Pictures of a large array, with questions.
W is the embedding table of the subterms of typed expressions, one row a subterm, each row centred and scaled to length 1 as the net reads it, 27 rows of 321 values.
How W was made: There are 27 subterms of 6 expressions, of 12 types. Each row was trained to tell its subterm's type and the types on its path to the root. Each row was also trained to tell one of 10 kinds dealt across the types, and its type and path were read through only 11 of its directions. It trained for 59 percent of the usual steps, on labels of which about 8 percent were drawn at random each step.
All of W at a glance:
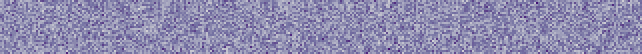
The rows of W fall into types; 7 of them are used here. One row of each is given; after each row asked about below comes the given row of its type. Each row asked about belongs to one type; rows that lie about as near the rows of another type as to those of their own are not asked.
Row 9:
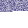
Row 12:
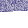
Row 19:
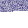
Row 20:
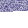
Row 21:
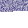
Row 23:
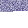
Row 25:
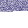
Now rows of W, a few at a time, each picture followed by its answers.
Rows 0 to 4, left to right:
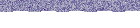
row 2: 21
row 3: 25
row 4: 19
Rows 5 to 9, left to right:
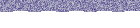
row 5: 21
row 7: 9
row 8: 21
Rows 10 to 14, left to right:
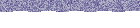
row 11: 23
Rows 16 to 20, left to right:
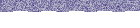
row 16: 9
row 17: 23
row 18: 19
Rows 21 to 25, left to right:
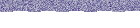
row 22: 9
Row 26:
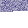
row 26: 23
